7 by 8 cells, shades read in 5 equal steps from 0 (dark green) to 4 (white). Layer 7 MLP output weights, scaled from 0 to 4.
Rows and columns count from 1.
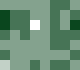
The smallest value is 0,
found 3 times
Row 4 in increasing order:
1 1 1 1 1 2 2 2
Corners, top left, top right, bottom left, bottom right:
2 2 3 2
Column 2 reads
2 1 1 2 2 2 2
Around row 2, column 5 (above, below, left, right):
2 2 2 1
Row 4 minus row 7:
-2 0 -1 1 0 0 0 -1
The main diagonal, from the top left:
2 1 1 2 2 2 1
